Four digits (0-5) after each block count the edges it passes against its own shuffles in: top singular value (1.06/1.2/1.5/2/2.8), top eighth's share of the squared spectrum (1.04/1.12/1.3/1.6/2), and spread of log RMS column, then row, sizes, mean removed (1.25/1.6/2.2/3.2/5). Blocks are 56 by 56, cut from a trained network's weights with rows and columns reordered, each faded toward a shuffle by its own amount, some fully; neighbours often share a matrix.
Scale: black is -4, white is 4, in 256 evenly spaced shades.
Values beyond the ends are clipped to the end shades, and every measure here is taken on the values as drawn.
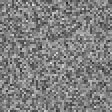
0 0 0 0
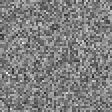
0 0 0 0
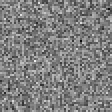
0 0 0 0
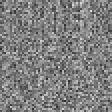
3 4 0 0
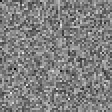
0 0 0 0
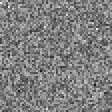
0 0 0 0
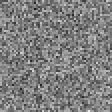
0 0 0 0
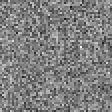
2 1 0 0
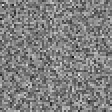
1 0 0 0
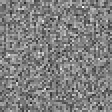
2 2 0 0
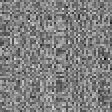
4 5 1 1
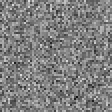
2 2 0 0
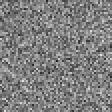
1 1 0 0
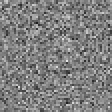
3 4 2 1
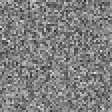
1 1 0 0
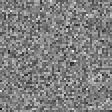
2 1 0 0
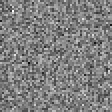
1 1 0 0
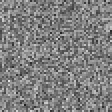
1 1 0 0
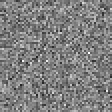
3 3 0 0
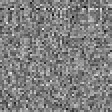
3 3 0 1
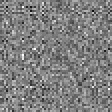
4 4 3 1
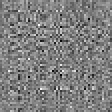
4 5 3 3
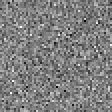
1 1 0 0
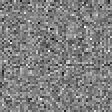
3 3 1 1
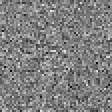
3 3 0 1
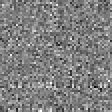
3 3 1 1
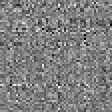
4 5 2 2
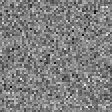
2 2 0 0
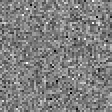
2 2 0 0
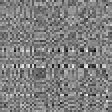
4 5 2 3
